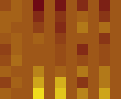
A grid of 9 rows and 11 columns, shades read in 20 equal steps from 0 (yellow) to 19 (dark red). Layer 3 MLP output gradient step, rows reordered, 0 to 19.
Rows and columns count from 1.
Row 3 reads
11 12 12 14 12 16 12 9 12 10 12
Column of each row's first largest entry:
4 4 6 10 8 1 2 8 2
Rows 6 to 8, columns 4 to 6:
12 12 13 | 8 12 11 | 5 12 4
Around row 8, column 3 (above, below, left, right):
12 12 11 5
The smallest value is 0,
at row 9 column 4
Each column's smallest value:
11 10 12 0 12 2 12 8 12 5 12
